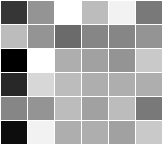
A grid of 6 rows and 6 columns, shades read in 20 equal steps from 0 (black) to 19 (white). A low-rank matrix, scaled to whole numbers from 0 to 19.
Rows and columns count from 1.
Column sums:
32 86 81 74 78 72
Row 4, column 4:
13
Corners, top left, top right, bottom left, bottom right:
4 9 1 15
